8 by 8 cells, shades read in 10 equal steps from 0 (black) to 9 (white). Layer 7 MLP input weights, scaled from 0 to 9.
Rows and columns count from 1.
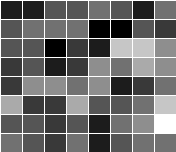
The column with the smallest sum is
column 3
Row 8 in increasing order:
1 2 3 3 4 4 4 4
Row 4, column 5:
5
